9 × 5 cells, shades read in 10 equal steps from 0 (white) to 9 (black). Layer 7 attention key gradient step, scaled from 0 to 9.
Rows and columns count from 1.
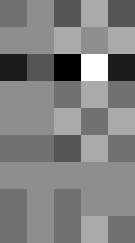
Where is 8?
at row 3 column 1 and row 3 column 5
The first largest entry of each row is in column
3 1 3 3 4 3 1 1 1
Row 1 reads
5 4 6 3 6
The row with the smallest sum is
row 2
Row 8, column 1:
5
